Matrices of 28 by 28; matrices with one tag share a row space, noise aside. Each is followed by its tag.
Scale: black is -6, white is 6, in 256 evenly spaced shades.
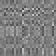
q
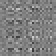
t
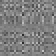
q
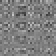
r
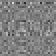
r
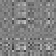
r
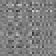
t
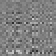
t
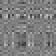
r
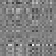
t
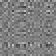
r
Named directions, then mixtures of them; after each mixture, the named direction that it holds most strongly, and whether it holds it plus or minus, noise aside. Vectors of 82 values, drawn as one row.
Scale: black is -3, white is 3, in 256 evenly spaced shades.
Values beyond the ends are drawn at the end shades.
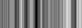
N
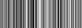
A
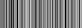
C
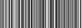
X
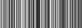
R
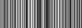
A, minus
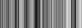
N, plus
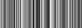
R, plus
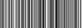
X, plus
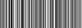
X, plus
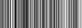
R, minus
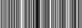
R, plus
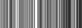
N, minus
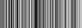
C, plus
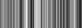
N, minus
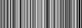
X, minus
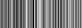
A, plus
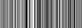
A, minus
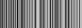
C, plus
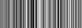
A, plus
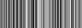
A, plus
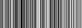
R, minus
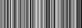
X, minus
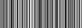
C, plus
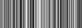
A, plus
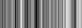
N, plus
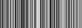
R, minus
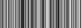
X, plus
